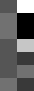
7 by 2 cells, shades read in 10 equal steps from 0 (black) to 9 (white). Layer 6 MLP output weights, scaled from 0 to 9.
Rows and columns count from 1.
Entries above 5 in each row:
1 0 0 1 0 0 0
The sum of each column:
24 24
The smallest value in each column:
3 0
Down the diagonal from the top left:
3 0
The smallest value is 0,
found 2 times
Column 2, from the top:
9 0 0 7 2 4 2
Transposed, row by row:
3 4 4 3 3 3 4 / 9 0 0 7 2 4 2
